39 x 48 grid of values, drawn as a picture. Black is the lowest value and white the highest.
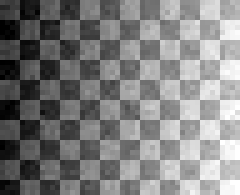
The field is checkered. No lone cell stands out from its neighbours. There is an overall slope up to the right. Overall the values sit about 50% of the way up the scale.
